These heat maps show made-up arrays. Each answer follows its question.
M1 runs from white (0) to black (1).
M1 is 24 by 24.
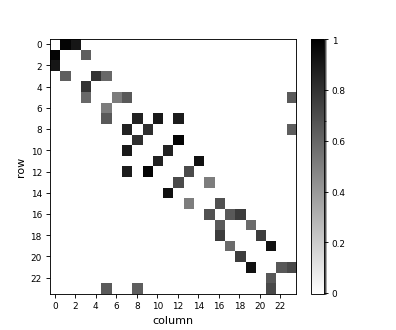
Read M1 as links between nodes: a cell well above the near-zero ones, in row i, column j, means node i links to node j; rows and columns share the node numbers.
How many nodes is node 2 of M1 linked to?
1
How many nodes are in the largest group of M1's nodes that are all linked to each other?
2
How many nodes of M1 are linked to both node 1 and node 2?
1
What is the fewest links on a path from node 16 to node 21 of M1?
3
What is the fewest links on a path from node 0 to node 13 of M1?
6
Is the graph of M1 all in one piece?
yes
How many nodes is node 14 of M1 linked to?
1
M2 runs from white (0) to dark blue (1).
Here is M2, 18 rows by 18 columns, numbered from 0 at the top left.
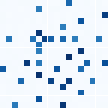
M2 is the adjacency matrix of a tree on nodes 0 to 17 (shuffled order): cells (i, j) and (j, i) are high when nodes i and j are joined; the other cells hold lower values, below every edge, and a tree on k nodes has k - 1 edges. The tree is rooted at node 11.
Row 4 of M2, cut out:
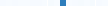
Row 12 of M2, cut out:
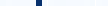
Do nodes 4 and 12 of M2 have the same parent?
no
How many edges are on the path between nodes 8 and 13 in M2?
1
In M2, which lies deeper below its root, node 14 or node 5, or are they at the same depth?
node 14
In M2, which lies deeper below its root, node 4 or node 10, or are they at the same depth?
node 4
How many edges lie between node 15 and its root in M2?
2
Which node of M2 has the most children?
6
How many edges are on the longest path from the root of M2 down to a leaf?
6
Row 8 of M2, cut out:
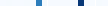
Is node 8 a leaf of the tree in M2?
no
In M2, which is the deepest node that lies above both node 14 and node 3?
13
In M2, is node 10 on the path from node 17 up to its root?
yes
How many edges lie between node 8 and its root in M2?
2
